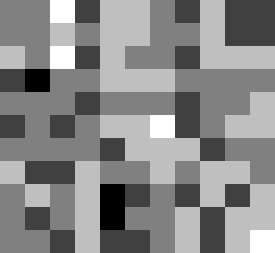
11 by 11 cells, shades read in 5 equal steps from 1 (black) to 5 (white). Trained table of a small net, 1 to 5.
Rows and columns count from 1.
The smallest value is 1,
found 3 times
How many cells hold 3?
48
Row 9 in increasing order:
1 2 2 2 3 3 3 4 4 4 4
